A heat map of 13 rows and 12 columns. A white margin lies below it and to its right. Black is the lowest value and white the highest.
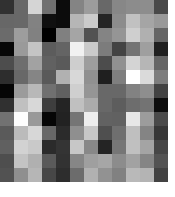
The top left is the ninth with the lowest average. Streaks run downward. Stripes running up and down repeat 3 times from left to right. Overall the values sit about 50% of the way up the scale. No overall slope runs across the table.
